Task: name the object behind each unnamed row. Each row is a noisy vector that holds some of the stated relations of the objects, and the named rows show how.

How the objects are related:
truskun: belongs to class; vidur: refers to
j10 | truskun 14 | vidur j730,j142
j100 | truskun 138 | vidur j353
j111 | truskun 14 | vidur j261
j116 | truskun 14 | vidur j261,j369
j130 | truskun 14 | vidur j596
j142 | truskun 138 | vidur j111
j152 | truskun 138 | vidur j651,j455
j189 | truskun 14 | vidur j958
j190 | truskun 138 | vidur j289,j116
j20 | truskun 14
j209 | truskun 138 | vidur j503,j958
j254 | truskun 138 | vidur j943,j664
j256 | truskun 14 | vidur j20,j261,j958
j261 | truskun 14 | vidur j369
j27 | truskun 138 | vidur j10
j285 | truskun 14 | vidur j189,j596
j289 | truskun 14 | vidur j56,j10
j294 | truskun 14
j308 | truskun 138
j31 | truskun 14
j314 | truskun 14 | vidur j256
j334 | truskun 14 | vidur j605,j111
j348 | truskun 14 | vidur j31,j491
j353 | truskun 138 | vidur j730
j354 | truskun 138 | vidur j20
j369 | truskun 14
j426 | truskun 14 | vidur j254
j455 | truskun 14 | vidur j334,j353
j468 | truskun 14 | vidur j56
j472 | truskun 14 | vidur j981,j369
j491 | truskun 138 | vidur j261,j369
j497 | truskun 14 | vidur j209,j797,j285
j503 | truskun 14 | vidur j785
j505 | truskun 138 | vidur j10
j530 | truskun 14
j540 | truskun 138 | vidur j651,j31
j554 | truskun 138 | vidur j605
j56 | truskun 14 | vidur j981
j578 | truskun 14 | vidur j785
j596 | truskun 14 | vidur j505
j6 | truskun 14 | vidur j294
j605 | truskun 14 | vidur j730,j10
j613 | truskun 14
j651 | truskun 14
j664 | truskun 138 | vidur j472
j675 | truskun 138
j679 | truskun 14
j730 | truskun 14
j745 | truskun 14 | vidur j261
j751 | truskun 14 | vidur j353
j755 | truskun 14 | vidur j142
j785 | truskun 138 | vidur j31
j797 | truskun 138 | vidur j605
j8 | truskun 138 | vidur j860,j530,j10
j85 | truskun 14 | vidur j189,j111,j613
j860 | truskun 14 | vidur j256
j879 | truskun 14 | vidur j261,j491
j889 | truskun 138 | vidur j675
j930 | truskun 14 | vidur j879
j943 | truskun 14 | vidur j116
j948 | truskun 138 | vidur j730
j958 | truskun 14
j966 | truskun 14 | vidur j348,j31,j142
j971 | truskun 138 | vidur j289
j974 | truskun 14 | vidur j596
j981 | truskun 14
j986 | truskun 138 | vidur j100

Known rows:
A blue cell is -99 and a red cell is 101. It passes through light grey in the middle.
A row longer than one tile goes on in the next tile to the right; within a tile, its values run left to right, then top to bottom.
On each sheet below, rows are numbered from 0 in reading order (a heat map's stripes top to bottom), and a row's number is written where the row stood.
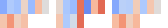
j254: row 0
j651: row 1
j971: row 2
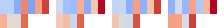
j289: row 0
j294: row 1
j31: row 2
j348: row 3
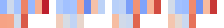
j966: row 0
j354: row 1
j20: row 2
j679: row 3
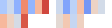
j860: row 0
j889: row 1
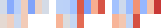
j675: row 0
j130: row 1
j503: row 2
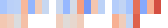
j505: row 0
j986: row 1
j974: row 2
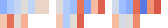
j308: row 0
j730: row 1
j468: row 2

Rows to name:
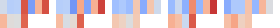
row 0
j751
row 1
j369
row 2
j491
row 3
j314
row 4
j190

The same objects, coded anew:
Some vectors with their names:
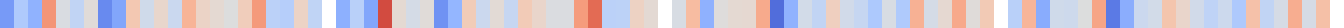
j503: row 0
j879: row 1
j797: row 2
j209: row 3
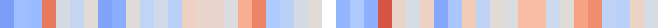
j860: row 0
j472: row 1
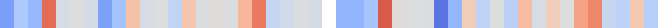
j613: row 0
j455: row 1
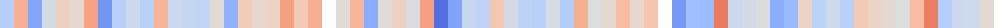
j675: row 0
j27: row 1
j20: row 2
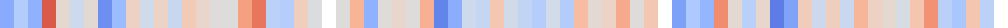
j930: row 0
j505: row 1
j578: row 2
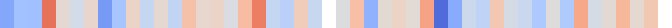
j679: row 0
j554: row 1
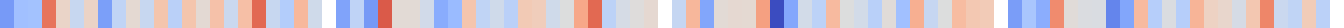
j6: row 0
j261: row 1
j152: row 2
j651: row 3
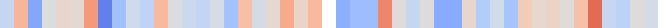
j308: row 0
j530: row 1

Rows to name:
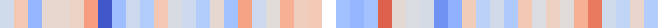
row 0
j986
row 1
j605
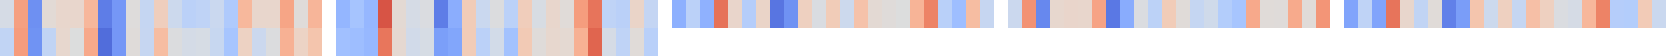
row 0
j142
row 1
j334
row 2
j966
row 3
j491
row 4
j348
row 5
j785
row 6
j10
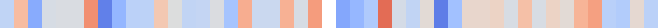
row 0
j354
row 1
j497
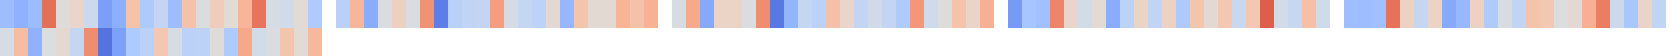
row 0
j730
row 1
j889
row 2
j190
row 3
j294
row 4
j289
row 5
j8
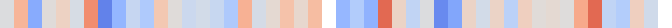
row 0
j971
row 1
j755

